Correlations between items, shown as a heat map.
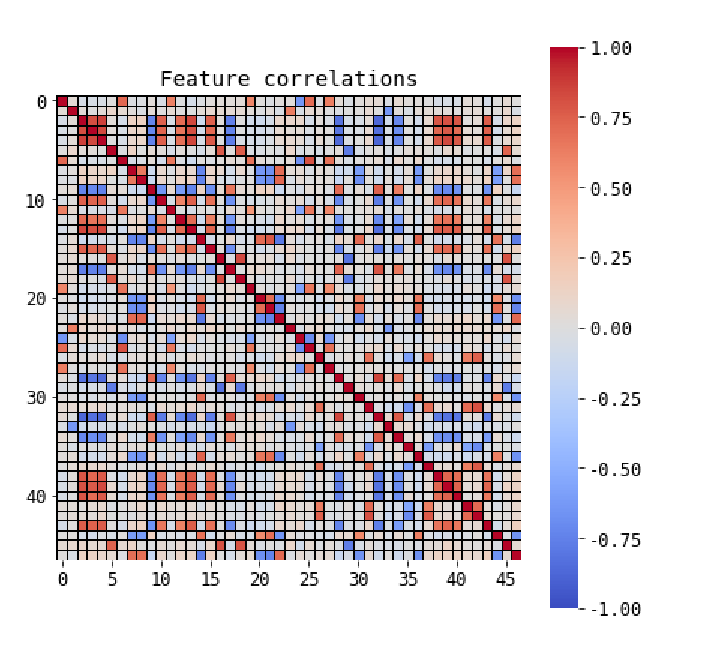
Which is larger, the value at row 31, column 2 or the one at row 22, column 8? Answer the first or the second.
the second
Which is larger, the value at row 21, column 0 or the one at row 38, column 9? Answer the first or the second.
the first
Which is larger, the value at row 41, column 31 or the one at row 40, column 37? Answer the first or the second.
the first
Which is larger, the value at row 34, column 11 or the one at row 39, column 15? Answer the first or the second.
the second
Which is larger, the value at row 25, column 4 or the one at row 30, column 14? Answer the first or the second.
the second
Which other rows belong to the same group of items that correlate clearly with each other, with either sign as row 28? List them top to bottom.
2, 3, 4, 9, 10, 12, 13, 15, 17, 32, 34, 38, 39, 40, 43
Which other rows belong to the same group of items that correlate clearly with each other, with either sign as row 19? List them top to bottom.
0, 6, 11, 24, 25, 27
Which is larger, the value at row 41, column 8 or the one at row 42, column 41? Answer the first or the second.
the second
